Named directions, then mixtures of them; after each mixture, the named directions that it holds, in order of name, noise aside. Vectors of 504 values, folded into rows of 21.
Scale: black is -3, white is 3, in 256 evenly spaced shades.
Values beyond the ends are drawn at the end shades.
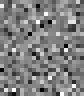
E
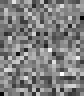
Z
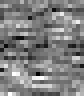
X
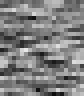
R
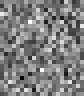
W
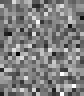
E, Z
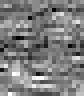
X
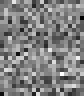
Z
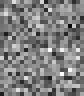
W, Z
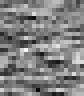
R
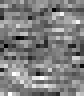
X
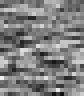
R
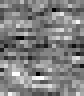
X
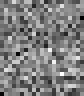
Z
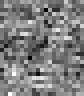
W, X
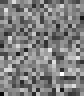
Z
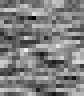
R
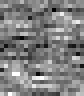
X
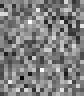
W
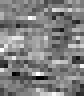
R, X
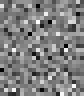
E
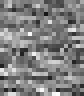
E, R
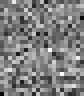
Z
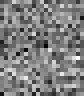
X, Z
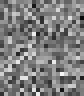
W, Z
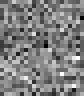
X, Z
